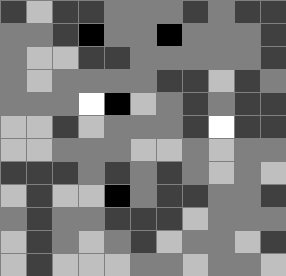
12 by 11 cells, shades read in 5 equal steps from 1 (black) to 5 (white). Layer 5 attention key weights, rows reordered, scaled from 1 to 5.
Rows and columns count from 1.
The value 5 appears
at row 5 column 4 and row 6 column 9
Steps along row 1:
up down same up same same down up down same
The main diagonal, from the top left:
2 3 4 3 1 3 4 3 3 3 2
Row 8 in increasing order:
2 2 2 2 2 3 3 3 3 4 4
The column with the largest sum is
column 9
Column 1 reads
2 3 3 3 3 4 4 2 4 3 4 4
